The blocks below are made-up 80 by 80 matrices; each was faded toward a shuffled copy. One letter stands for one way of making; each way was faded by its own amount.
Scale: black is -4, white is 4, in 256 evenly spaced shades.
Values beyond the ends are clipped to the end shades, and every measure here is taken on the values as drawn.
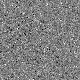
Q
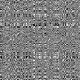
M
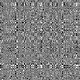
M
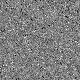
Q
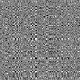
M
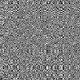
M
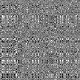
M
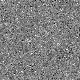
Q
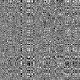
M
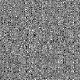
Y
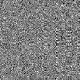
Y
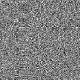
Y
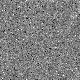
Q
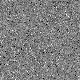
Q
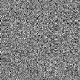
Y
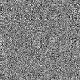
Y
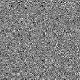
Y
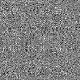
Y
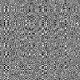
M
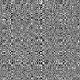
M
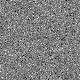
Q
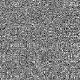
Y
